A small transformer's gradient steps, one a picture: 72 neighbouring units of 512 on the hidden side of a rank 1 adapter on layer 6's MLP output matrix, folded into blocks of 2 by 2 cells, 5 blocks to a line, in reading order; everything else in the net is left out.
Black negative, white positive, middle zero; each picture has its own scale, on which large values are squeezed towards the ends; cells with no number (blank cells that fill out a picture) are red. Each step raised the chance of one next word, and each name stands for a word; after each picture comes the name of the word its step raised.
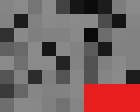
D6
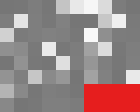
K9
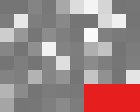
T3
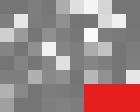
T3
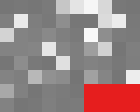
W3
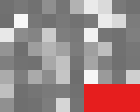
T3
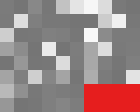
W3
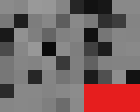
T3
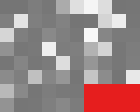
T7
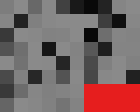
D6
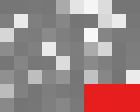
K9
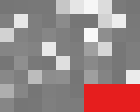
T7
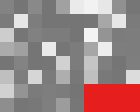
W3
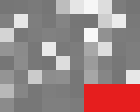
K9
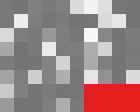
T7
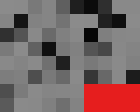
D6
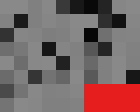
D6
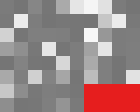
T7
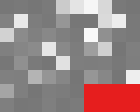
T3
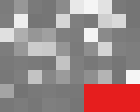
T7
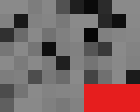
D6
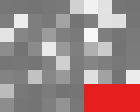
K9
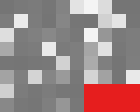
K9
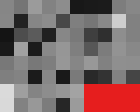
W3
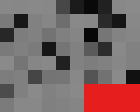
D6
